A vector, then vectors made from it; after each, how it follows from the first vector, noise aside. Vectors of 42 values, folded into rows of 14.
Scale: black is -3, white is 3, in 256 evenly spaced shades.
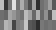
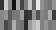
negated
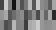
negated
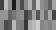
negated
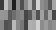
negated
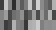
negated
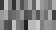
negated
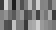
negated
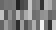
reversed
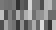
reversed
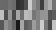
reversed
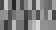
negated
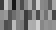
negated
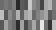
reversed
